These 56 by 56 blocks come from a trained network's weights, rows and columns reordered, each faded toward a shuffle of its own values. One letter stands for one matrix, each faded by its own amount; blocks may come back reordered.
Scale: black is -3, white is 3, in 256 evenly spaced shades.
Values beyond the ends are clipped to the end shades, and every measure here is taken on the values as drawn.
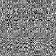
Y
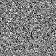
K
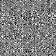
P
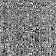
P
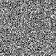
K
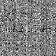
P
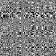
Y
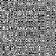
Y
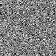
K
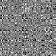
Y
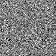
K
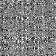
P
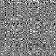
Y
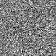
K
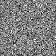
K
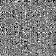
P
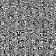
P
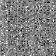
P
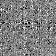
P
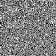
K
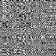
Y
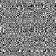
Y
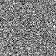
K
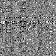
P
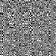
Y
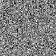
K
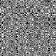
Y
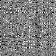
P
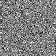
K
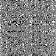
P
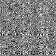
P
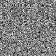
K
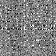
P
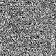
K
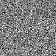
K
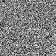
K
